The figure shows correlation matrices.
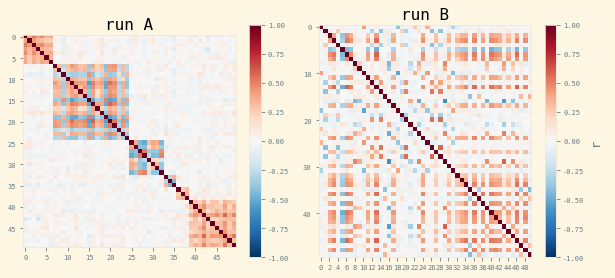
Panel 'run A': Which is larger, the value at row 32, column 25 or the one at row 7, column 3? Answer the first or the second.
the second
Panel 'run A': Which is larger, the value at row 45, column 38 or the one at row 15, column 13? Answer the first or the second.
the first
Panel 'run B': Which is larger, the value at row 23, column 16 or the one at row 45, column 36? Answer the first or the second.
the second
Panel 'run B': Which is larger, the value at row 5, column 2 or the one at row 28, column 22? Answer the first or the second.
the second
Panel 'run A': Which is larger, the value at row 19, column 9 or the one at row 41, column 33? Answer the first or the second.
the first
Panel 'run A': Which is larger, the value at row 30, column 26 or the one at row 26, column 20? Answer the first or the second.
the first
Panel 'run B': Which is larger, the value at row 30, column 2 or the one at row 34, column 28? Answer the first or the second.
the first
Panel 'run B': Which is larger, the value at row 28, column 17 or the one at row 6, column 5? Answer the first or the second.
the first
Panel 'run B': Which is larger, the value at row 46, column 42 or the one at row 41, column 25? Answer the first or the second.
the first
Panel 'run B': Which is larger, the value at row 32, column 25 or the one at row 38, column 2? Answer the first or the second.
the second
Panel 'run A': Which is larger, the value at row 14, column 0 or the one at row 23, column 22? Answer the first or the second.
the first
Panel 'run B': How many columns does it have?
50
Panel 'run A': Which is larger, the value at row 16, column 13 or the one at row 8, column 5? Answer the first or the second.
the first
